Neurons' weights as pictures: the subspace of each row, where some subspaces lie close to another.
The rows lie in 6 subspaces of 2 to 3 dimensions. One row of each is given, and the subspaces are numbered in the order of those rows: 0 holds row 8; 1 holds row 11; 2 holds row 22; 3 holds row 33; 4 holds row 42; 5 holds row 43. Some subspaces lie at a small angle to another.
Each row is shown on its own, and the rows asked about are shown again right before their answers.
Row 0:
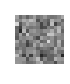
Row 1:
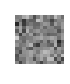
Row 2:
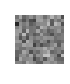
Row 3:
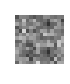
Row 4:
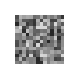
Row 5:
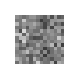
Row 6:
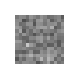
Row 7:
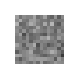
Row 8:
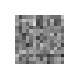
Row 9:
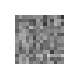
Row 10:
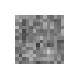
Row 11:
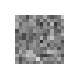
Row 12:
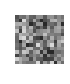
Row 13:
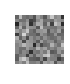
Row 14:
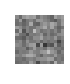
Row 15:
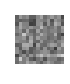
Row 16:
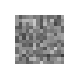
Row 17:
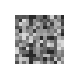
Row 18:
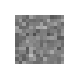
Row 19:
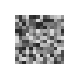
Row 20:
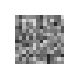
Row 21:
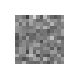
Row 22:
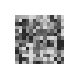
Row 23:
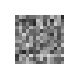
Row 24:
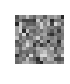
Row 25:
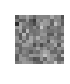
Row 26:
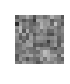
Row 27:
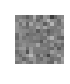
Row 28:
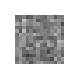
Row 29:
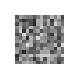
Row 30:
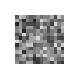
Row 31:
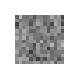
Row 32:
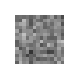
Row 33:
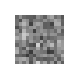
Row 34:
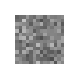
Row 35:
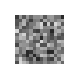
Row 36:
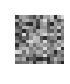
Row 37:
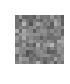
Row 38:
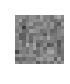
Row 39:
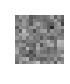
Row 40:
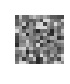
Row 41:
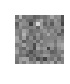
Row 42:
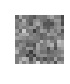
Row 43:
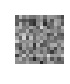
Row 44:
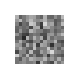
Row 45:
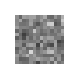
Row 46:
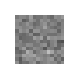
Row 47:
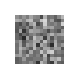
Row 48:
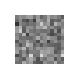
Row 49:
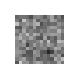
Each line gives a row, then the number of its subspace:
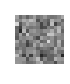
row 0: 2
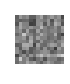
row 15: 0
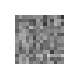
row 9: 0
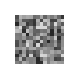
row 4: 1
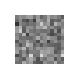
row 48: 2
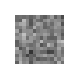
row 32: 2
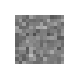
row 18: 1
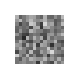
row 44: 5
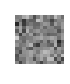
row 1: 2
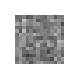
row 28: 2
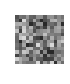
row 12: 5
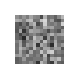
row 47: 5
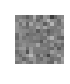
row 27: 1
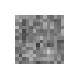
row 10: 3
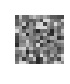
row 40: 1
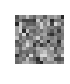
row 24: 2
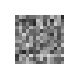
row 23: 0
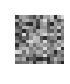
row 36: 5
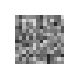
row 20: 5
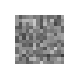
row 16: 5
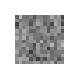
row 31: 4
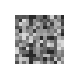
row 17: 2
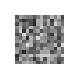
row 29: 0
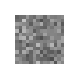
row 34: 5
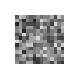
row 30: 5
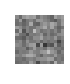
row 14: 3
